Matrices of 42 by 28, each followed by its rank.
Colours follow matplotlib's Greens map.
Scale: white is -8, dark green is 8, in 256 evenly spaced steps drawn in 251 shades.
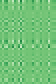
one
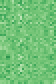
five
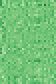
five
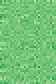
five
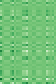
one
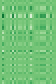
one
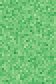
full rank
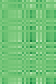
one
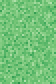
full rank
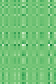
one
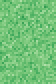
full rank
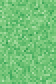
full rank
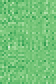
five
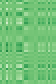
one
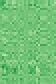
five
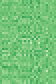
five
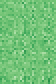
five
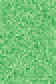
full rank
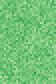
full rank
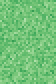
full rank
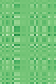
one
